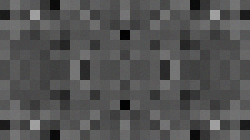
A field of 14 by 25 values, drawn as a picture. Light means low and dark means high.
On average the colour sits 70% of the way up the scale. A few values lie far out on both sides of the bulk. No single row or column stands out from its neighbours. It mirrors both left to right and top to bottom. The texture is fine-grained noise.
